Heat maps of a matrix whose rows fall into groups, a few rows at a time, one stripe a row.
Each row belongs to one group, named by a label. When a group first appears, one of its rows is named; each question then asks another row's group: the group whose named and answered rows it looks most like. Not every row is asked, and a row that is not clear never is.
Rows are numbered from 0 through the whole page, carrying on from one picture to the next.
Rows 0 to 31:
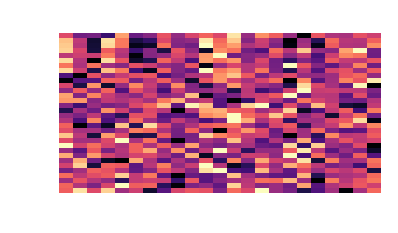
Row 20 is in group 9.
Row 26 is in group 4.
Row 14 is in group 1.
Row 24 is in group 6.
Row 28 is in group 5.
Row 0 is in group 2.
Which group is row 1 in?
9
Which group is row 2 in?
9
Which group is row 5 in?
9
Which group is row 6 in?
6
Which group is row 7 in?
9
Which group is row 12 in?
6
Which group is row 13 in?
4
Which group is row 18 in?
2
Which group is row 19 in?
1
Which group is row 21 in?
5
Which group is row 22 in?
6
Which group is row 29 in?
6
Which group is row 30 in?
5
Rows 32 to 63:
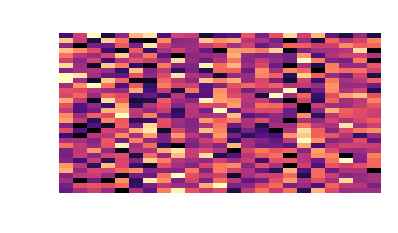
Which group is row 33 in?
9
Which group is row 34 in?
2
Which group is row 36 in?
5
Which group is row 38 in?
9
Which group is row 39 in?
6
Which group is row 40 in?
4
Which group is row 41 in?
9
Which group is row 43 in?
6
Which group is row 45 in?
9
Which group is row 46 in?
2
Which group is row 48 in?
5
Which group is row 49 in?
9
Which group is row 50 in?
2
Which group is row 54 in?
5
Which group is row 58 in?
9
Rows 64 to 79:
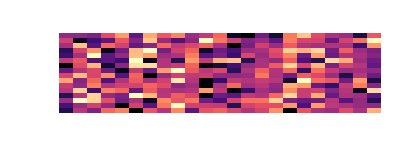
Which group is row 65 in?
2
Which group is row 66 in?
4
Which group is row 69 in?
6
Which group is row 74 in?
6
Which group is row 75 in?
4
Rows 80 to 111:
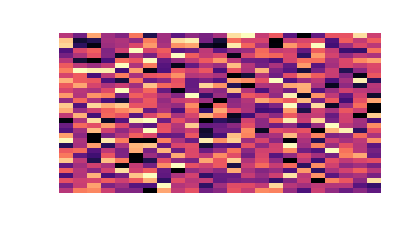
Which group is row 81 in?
1
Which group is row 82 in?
1
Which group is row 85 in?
2
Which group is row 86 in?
5
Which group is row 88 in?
4
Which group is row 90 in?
4
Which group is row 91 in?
5
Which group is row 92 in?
6
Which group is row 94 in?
6
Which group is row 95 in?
6
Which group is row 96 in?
4
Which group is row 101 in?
9
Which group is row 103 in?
6
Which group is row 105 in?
9
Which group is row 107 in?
5
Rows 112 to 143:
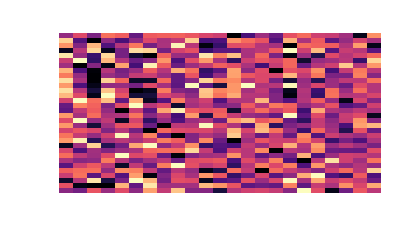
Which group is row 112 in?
4
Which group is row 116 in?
9
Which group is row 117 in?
4
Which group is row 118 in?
2
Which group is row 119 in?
1
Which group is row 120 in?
1
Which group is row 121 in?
9
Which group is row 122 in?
1
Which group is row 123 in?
9
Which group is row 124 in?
9
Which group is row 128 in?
6
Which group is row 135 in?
1
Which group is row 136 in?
5
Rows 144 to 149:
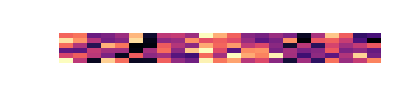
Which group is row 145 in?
6
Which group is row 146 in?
9
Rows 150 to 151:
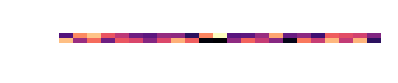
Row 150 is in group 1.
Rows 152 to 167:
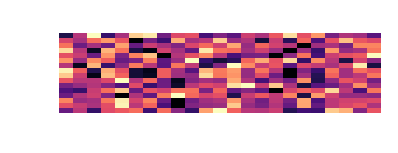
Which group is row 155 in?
9
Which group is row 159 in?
9
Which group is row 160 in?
9
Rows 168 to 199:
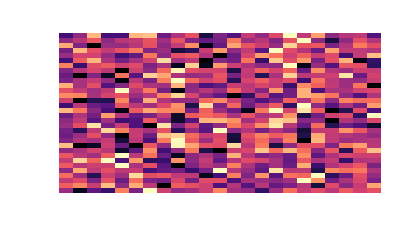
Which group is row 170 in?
1
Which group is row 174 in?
6
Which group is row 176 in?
2
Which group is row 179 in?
5
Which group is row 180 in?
4
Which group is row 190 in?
1
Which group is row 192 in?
5
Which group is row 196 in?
1
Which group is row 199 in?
2
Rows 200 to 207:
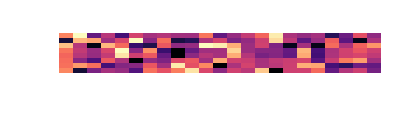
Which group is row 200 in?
4
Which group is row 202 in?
9
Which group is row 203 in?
5
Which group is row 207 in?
1
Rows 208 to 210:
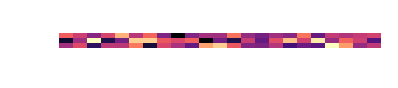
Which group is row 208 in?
5
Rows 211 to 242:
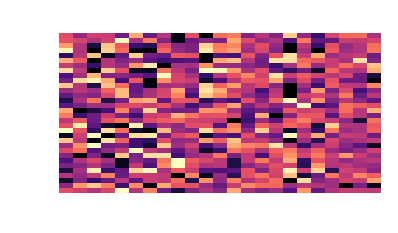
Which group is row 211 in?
6
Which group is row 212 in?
5
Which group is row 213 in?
9
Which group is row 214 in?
9
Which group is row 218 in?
9
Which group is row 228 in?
4
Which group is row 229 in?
6
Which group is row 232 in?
9
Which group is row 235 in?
2
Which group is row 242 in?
5
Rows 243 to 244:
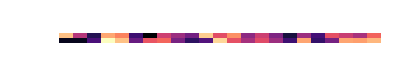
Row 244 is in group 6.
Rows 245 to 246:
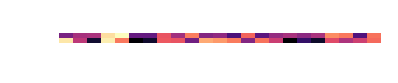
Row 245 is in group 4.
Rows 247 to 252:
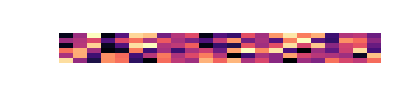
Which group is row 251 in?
4
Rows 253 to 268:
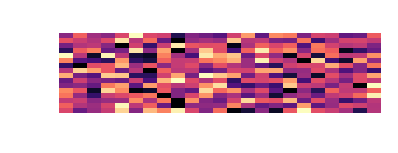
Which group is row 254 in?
5
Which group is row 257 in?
9
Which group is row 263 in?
4
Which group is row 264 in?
9
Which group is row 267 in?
5
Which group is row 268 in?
4
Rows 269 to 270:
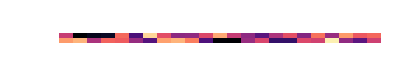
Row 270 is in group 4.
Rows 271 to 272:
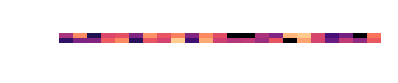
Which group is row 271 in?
4
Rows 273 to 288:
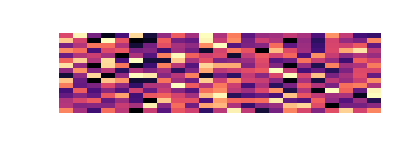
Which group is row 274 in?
9
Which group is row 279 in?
9
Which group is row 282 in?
9
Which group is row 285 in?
4
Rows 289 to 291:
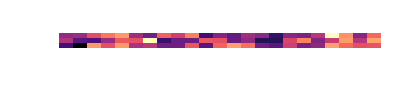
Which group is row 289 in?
4
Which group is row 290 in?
2
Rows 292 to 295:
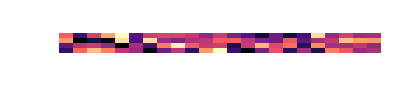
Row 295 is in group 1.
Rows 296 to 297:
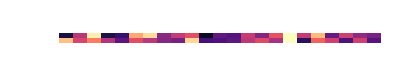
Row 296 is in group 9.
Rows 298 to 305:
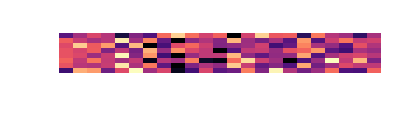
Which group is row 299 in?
5
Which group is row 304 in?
5
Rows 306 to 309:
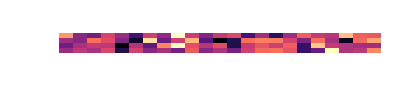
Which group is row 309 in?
6
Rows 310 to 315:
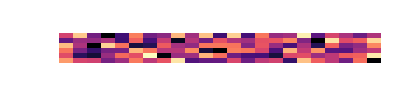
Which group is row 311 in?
6
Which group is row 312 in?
9
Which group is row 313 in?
1
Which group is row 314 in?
2
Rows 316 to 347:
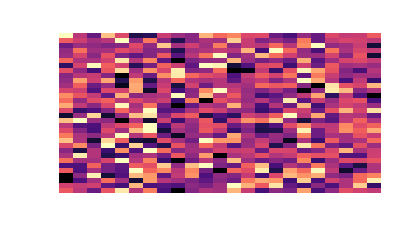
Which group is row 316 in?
9
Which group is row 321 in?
5
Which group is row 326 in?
6
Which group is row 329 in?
6
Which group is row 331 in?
2
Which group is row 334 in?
2
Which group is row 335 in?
2
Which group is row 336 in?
5
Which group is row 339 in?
2
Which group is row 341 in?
5
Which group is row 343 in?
1
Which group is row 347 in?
5
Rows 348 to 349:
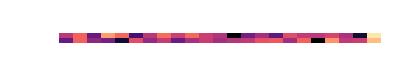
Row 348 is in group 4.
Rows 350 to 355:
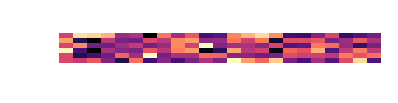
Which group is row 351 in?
1
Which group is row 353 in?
1
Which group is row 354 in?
2
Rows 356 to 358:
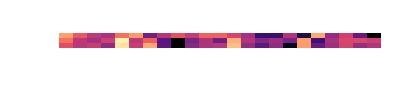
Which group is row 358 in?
5
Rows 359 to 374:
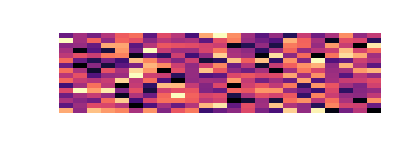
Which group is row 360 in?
6
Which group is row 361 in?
4
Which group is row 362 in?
2
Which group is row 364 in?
1
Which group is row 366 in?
2
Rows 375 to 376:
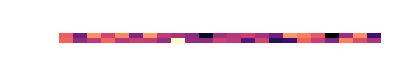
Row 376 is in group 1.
